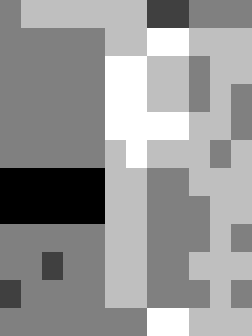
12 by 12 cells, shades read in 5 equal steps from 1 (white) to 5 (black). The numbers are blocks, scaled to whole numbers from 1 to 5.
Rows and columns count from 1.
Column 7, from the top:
2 2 1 1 1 1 2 2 2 2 2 3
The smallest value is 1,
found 13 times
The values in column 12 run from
2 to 3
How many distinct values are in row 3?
3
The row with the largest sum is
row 8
